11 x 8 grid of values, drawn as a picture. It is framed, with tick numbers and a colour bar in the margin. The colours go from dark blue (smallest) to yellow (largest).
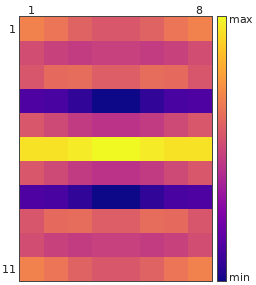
Grain: streaks across. Roughest part: centre. Mirror symmetry: left to right and top to bottom. Slope: none.
